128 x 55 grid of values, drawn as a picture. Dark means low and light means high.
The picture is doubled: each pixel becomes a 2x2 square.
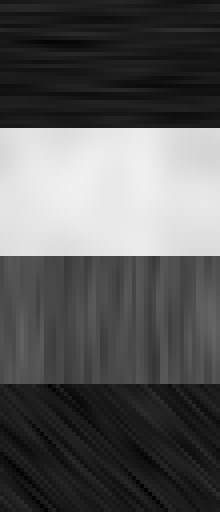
It is made of 4 by 1 panels. Panel 1,1: very low, streaked across, faint in contrast. Panel 2,1: very high, smooth, faint in contrast. Panel 3,1: low, streaked downward, faint in contrast. Panel 4,1: very low, slanting down to the right, faint in contrast.
